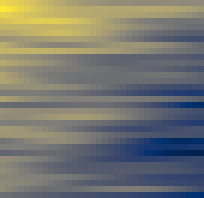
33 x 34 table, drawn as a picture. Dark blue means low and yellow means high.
Ninth with the highest average: top left. Grain: streaks across. Slope: up to the top left. Histogram: bell-shaped. Ninth with the lowest average: bottom right. Mirror symmetry: none.
